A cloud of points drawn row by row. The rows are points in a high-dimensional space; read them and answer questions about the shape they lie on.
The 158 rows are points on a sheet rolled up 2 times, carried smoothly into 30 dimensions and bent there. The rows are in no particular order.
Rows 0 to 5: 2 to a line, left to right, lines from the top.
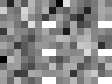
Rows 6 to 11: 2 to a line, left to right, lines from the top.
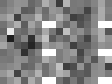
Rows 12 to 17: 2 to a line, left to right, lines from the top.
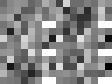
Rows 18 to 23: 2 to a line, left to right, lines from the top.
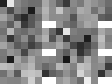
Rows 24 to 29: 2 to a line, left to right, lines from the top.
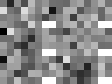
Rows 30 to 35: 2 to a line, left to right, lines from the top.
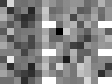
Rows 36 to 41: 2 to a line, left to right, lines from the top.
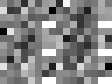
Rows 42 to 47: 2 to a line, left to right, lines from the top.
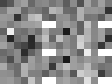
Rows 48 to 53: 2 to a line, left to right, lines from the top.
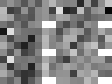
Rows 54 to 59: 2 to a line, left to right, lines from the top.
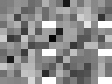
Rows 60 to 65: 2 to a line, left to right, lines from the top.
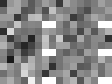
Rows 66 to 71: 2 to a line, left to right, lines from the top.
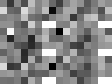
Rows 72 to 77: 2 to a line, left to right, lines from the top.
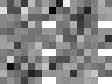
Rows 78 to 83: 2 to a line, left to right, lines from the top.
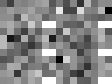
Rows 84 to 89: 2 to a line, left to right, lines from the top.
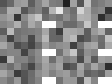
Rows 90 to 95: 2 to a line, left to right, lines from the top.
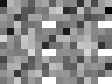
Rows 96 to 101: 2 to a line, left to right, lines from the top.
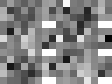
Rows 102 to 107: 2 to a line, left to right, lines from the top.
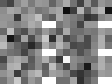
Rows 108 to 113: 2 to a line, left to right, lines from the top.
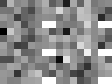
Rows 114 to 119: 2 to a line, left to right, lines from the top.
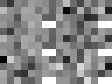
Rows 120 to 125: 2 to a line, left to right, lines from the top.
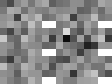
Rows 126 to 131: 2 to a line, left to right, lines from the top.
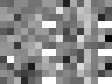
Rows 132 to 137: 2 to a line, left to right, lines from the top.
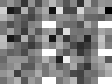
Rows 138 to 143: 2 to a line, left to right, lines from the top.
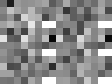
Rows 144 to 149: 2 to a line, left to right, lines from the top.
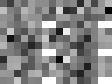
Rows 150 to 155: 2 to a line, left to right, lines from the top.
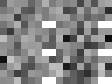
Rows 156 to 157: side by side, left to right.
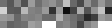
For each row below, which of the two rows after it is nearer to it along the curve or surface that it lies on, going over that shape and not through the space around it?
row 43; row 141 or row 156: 156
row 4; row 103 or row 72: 103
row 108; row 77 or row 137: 77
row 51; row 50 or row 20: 50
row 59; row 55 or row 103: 103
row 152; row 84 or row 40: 84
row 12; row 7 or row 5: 7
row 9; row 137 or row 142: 142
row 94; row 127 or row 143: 143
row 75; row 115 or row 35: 115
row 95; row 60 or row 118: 60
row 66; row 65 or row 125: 125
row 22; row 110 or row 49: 49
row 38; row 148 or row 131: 148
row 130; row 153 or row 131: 153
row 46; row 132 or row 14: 132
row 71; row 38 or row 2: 2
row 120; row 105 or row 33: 33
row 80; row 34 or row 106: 34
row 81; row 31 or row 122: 31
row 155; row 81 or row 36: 36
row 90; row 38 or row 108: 38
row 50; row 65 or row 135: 135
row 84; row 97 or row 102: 102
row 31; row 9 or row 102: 9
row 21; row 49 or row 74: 49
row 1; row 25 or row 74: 25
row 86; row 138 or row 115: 115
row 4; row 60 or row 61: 60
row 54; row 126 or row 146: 126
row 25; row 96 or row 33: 33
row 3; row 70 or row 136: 70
